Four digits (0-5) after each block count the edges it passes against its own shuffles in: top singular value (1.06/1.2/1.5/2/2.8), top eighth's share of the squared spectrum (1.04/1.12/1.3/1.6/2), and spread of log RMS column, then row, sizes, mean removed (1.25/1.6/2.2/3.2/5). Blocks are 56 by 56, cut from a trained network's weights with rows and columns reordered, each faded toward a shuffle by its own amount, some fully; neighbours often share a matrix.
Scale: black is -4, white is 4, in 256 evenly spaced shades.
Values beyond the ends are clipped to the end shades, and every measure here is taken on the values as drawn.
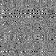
3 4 0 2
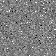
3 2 0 1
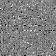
3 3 0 2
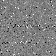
1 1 0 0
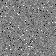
0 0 0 0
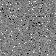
2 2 1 0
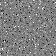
0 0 0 0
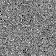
2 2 0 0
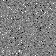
0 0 0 0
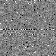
3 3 0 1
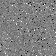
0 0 0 0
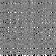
4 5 1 3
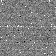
2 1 0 0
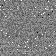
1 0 0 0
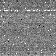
3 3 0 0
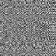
4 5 3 2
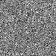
2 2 0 0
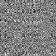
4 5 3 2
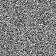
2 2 0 0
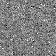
2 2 0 1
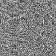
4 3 1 1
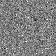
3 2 0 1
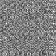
4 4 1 2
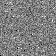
1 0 0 0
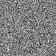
0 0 0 0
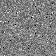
0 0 0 0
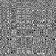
4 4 1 3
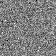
2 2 0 0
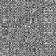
4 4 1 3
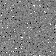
1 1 0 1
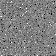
1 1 0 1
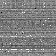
4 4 0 2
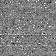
2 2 0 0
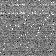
3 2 0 1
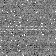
2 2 0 1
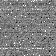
3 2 0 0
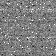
2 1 0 0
